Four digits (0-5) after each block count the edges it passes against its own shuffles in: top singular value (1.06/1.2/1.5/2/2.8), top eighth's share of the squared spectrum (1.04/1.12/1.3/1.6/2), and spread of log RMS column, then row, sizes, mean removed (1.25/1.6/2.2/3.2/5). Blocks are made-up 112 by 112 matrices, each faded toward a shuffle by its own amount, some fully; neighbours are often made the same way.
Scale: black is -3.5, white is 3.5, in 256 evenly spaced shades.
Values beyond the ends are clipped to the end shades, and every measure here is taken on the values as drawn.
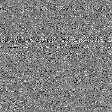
2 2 0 4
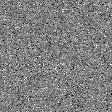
1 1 0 1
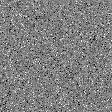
0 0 0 0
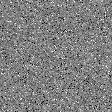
0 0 0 0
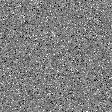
0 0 0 1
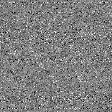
1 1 0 3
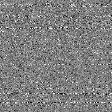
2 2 0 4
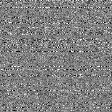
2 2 0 4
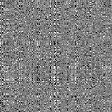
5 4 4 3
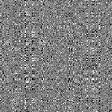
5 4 3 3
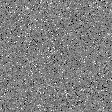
0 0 0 0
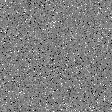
2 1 0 0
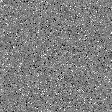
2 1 0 0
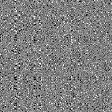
4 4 3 2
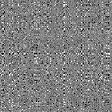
5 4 3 3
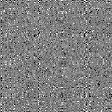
5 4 3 3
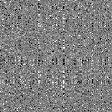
4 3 2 2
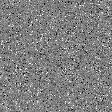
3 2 1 0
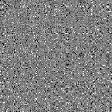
4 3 2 2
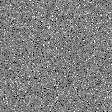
2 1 0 0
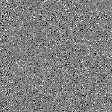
4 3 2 2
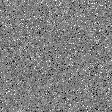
1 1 0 0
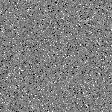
2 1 0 0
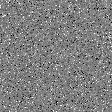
1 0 0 0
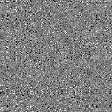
4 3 2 2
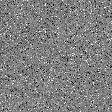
2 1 0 0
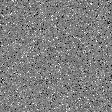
0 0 0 0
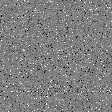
3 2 0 1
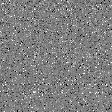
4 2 1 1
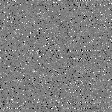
3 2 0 1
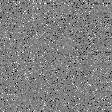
3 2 0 1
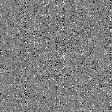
2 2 3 0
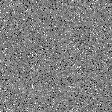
3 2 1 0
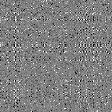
5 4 3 3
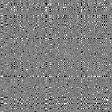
5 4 3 3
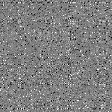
4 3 2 2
